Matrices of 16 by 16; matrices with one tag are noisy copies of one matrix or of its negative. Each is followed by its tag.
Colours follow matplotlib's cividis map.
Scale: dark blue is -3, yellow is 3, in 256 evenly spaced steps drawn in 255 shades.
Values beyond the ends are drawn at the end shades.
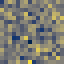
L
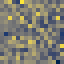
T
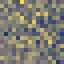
T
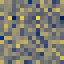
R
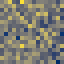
T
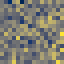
T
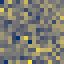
L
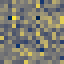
R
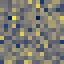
R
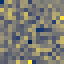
L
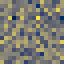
R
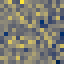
T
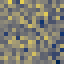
T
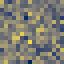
L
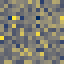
R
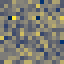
R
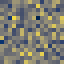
R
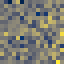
T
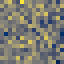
T
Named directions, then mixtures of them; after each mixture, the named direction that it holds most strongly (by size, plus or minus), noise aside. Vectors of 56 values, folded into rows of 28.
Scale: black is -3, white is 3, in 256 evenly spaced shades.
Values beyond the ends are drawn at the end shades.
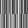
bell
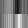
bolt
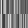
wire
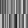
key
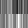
bolt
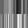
bolt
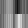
bolt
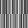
bell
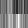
bolt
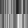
bolt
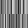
bell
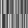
wire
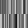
key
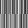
bell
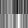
bolt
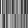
bell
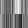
bolt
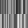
key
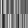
wire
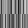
bell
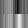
bolt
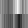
bolt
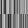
wire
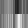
bolt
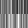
bell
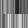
bolt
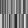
key
